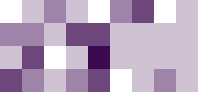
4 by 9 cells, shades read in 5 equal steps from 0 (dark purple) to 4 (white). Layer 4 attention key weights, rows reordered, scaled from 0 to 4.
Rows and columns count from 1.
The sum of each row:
26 21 23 21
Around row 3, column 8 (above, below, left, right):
3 2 3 3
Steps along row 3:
down up down down up same same same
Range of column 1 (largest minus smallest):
3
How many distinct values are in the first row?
4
